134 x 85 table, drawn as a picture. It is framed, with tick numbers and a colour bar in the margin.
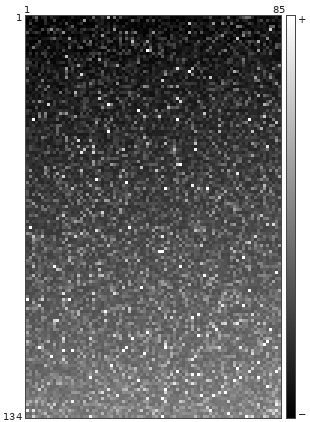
There is an overall slope up to the bottom. No row or column stands out. There are no regular stripes. On average the colour sits 30% of the way up the scale. The grain is fine, like static.
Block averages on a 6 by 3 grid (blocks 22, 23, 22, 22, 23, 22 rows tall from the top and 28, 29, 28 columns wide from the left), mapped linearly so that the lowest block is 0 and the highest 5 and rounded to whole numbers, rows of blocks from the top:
0 0 0 | 1 1 1 | 2 2 2 | 3 3 3 | 4 4 4 | 5 5 5
